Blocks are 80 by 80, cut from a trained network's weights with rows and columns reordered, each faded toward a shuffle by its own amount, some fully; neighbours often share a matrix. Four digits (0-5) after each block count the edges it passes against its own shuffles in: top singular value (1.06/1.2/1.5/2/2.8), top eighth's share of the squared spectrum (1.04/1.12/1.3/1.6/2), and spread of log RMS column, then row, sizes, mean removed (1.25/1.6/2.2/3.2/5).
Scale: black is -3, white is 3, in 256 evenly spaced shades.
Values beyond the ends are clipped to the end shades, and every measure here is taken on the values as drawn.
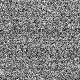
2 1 0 0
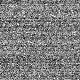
3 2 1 0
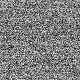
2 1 0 0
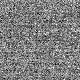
2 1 0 0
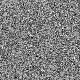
0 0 0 0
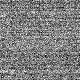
3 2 0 0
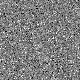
0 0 0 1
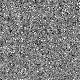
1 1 0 1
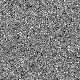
0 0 0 0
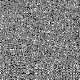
3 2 0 2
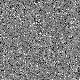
0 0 0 0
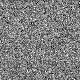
0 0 0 0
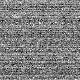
4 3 1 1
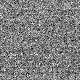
1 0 0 0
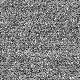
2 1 0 0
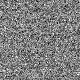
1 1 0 0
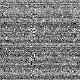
4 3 2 0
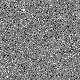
0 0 0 0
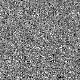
2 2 0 2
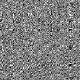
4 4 3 2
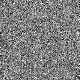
1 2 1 1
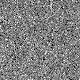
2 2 0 0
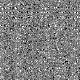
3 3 1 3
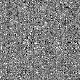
2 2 0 2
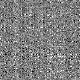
3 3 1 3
